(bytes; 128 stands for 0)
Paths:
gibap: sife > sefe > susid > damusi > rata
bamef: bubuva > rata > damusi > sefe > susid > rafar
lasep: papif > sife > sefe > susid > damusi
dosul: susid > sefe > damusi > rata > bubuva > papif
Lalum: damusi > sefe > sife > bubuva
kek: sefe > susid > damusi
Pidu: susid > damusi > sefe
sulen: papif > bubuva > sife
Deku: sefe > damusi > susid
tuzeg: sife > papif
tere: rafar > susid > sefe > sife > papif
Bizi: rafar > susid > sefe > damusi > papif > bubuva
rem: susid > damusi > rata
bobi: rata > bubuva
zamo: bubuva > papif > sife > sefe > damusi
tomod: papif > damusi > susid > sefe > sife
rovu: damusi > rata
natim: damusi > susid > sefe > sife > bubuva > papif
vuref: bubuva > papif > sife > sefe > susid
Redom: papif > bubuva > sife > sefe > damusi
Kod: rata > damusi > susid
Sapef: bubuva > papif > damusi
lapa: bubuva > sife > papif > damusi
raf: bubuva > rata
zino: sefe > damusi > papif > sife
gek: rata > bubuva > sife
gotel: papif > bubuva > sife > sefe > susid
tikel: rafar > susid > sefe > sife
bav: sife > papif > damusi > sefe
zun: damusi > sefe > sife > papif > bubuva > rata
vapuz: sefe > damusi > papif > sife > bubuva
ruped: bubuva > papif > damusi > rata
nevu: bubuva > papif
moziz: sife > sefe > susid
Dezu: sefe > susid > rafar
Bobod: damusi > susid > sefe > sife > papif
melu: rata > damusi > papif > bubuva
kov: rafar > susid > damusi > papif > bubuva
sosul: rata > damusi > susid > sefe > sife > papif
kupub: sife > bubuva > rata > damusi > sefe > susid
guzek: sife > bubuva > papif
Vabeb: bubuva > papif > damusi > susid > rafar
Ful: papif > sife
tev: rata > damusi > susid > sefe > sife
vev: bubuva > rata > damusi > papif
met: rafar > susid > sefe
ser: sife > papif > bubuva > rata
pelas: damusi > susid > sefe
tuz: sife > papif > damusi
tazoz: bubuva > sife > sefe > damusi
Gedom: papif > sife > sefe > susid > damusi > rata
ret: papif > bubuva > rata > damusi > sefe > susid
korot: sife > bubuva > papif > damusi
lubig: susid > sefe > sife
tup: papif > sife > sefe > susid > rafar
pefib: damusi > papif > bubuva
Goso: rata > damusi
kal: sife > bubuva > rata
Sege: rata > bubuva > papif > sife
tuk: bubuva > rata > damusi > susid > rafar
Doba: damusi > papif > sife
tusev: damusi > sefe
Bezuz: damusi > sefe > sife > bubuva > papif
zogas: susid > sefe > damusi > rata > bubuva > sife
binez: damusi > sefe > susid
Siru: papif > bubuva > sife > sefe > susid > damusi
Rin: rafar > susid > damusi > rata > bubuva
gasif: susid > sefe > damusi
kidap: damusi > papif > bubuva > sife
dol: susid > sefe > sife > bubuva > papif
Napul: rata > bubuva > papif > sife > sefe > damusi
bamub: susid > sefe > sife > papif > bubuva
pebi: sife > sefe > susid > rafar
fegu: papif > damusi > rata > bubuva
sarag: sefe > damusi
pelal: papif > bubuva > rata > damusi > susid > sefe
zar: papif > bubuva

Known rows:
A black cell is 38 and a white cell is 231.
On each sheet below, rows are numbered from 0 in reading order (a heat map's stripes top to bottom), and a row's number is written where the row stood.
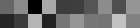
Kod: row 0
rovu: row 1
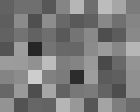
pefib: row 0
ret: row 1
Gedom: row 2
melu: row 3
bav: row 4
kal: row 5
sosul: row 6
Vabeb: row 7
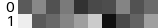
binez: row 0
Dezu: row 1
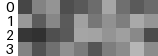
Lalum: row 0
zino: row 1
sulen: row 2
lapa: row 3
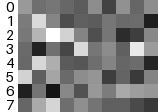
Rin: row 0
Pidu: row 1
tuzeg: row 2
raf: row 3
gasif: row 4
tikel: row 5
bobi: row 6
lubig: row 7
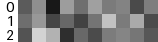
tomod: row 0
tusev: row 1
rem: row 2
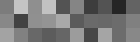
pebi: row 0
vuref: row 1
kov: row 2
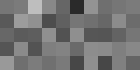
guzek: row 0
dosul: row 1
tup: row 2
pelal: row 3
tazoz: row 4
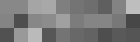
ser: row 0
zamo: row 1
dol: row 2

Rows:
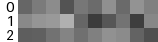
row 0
zun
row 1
kupub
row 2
Siru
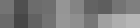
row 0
bamef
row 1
Sege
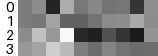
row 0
tev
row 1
vapuz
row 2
moziz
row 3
tuz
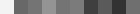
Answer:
met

